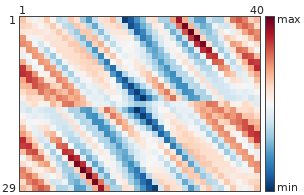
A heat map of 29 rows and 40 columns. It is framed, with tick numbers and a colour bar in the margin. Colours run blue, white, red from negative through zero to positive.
A half turn leaves it unchanged. The values follow a bell shape. There is no seam. No overall slope runs across the table.
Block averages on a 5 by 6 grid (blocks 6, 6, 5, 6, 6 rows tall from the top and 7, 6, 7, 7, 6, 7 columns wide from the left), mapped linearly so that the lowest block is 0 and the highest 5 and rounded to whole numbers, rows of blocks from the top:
3 2 1 0 3 4
5 3 0 0 1 4
3 2 0 0 2 3
4 1 0 0 3 5
4 3 0 1 2 3
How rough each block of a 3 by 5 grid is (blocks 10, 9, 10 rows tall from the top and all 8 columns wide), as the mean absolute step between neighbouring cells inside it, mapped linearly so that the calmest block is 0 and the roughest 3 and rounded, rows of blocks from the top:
1 2 1 3 2 / 0 1 2 1 0 / 2 3 1 2 1
